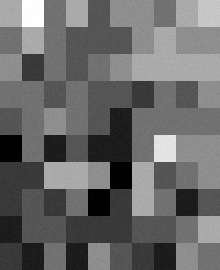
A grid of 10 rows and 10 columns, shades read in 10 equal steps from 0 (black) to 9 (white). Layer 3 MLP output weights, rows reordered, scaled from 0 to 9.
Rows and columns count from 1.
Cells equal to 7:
1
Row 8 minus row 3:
-3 1 -2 1 -4 -3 0 -2 -5 -3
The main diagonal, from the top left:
6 6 4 4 3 1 6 4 4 4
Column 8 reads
4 6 6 4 4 8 3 4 3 1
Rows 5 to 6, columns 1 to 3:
3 4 5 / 0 4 1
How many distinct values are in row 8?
6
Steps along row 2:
up down down same same up up down same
